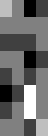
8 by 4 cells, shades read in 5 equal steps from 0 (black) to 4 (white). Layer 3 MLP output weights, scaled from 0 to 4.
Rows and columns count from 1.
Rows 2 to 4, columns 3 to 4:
2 2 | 1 2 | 0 1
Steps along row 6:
up up down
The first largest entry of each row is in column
1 1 4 1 2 3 3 4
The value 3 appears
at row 1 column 1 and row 8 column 4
